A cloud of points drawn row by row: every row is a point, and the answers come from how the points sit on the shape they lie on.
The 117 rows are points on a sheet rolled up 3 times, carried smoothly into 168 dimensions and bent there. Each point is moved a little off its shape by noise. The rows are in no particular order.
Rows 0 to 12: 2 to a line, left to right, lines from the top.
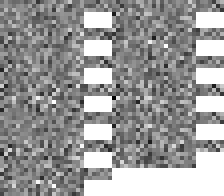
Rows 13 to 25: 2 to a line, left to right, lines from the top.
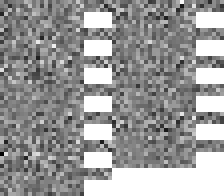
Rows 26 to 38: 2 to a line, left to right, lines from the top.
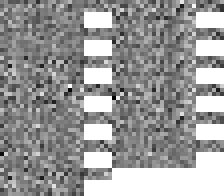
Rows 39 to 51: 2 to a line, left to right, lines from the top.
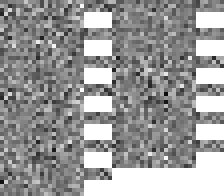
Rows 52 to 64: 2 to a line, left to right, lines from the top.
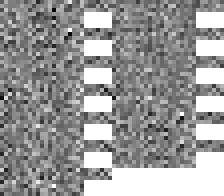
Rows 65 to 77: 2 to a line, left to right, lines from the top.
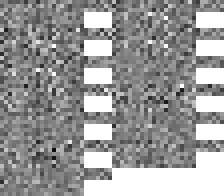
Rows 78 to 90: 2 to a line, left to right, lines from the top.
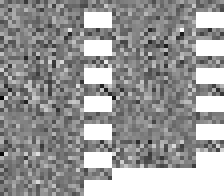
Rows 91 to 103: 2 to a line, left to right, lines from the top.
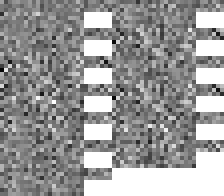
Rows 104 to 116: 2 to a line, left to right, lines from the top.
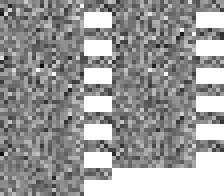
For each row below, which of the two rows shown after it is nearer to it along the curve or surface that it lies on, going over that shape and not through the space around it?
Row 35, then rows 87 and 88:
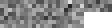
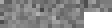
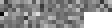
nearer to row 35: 88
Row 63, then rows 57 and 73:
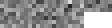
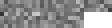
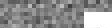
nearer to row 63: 57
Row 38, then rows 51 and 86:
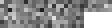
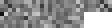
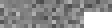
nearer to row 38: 51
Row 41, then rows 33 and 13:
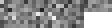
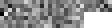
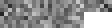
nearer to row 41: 13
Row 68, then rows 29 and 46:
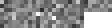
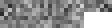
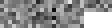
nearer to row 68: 29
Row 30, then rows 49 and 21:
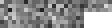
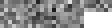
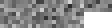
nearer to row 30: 49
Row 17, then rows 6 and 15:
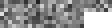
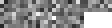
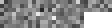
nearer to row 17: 15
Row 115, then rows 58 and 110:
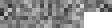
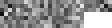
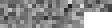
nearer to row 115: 110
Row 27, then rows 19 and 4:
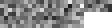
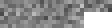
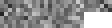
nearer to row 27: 4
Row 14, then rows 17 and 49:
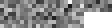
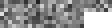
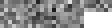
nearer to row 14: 49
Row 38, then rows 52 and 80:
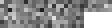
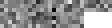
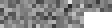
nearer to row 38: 52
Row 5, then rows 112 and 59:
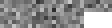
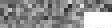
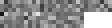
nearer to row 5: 112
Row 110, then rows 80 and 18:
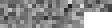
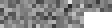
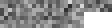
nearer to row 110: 18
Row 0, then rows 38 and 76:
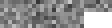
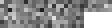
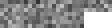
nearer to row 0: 76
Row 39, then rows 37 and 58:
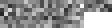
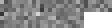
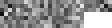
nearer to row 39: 58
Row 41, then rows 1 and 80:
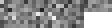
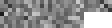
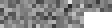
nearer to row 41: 1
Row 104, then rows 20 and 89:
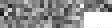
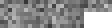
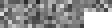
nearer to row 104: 89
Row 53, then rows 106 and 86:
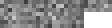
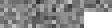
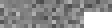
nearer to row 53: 106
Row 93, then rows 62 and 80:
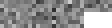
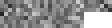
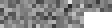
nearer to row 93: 80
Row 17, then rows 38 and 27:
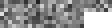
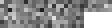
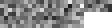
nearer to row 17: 38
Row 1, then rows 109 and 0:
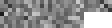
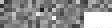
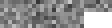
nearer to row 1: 109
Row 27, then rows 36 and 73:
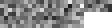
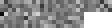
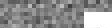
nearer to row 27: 36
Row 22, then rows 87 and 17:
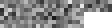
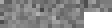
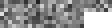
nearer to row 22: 17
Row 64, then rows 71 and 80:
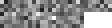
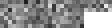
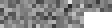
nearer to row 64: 71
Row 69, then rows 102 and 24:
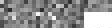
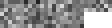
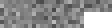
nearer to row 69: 102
